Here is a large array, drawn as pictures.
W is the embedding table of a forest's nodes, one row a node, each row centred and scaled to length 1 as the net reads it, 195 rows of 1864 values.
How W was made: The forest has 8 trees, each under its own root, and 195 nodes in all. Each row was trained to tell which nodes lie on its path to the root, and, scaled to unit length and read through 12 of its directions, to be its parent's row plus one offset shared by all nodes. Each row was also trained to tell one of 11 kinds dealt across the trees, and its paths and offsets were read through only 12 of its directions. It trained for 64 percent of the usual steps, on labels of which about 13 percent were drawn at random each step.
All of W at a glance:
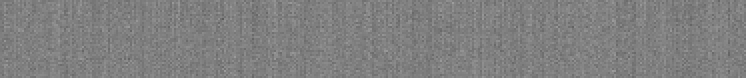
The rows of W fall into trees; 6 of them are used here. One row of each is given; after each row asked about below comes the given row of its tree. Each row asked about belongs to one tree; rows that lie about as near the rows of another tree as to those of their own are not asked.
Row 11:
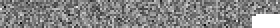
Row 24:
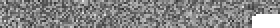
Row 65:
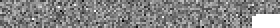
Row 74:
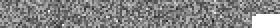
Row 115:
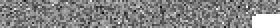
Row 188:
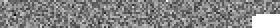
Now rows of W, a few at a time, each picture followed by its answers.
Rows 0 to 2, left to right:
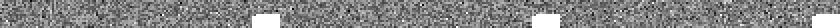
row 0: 188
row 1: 11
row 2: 11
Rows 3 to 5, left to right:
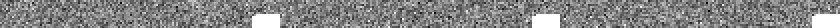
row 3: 74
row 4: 24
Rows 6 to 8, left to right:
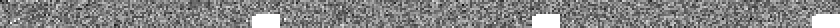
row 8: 188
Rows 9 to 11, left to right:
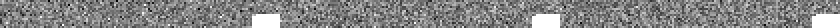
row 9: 65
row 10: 74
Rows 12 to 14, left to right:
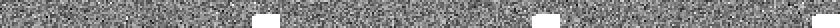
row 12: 74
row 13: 11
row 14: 24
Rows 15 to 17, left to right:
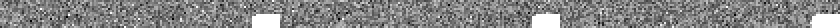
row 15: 74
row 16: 24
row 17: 188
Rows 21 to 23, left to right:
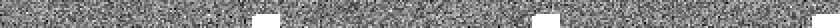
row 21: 65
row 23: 65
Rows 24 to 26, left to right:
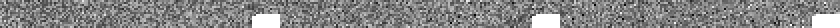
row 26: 65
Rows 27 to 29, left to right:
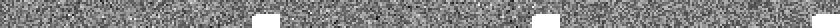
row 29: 11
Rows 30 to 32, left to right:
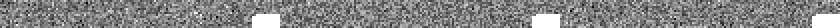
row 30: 24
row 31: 11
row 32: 24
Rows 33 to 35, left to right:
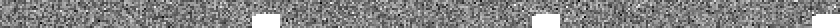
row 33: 188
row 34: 11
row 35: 74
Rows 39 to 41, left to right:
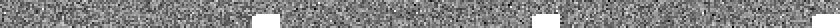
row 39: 74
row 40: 115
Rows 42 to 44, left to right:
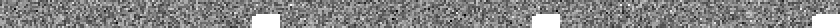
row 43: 188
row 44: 74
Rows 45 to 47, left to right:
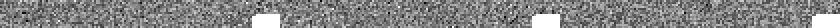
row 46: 74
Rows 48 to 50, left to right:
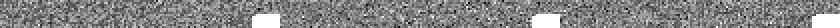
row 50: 11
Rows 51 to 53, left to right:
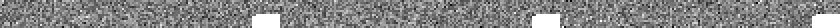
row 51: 188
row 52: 188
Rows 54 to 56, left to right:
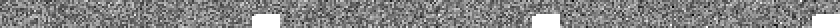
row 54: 74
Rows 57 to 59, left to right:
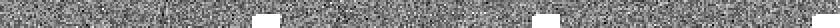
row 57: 65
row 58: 74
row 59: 65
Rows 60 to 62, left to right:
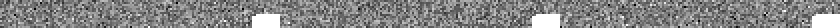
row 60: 11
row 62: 74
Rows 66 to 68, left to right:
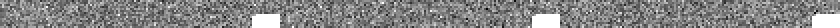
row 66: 65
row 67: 65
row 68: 65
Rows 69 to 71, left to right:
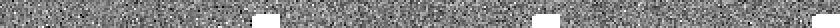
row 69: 65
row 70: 65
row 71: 11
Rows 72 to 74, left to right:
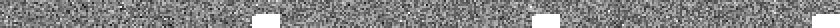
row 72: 24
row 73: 188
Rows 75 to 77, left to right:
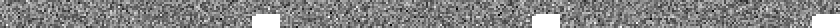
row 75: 74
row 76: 24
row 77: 188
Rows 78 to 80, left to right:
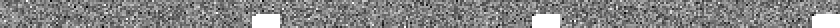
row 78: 74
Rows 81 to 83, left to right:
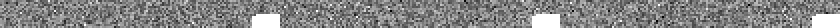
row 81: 24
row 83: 65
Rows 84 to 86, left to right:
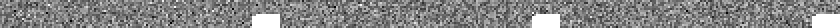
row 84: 115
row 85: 74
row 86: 11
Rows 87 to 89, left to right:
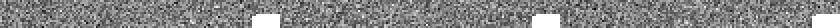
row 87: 24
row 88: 74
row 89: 115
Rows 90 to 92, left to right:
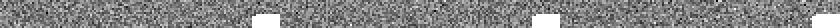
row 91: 115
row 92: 24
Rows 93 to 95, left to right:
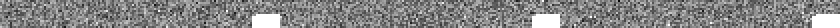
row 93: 115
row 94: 65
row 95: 24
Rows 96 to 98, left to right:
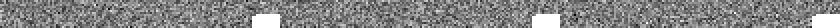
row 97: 188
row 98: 188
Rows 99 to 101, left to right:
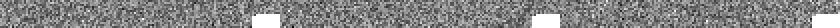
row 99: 24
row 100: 24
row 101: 65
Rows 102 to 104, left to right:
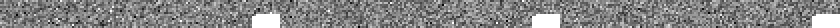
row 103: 74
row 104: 74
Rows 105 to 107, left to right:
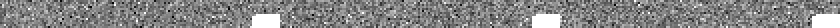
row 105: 65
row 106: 11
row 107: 24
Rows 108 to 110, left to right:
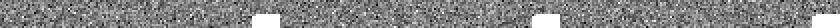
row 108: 74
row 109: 74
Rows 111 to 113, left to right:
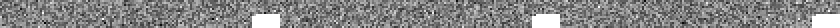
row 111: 115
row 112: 24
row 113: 65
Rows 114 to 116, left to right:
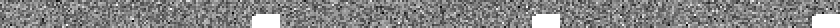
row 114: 74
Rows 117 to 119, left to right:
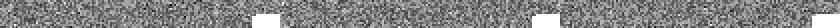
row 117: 11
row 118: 115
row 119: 65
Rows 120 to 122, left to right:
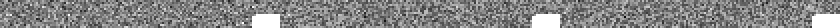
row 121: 24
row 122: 188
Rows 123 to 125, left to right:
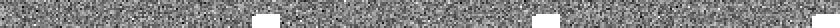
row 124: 188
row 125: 65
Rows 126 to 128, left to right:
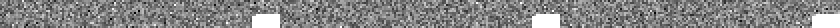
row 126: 65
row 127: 188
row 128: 65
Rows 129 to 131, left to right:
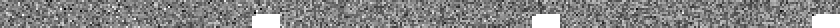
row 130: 74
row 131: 74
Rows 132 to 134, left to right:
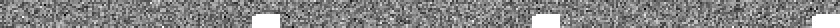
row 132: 24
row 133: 24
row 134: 74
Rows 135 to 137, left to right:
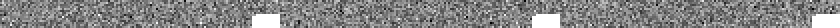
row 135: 65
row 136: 65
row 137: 65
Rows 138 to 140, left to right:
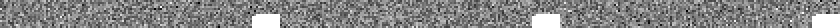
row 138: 24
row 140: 115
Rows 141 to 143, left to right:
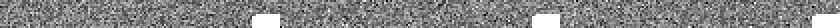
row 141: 24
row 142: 74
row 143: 65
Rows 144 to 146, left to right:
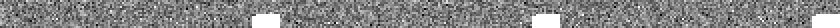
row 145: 11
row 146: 11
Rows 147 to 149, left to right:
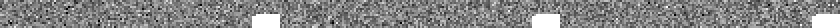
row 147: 11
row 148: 74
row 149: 11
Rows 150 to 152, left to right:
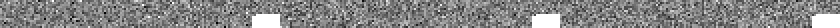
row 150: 115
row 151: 115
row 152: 11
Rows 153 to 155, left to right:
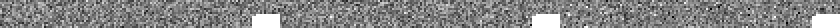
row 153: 65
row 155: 74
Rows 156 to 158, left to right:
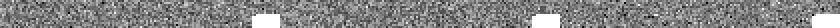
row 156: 11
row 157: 74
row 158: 74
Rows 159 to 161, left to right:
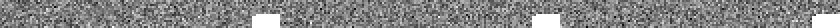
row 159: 188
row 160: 115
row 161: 115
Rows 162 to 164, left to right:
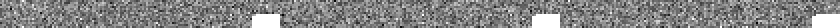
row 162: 65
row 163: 65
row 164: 74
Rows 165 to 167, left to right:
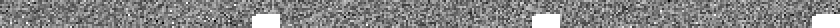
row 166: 188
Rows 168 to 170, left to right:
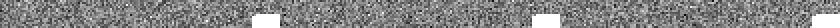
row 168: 74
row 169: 65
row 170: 115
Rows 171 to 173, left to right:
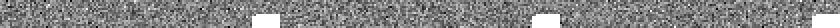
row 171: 115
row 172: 24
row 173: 65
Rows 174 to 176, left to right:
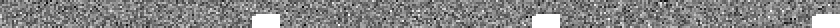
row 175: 74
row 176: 74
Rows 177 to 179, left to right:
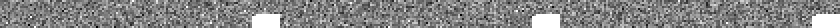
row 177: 11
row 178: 74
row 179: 74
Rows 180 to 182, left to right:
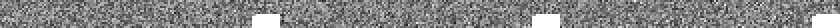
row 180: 65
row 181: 65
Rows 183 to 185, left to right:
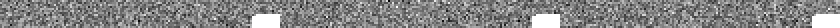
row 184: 11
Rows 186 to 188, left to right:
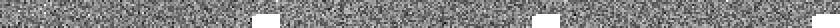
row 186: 65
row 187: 65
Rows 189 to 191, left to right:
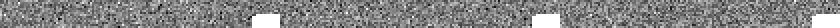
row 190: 65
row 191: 115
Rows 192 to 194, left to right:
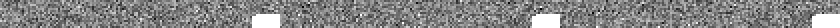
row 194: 24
